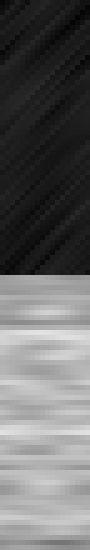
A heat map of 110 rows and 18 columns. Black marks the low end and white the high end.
The table splits into 2 rows of 1 panel. Panel 1,1: very low, slanting up to the right, faint in contrast. Panel 2,1: high, streaked across.
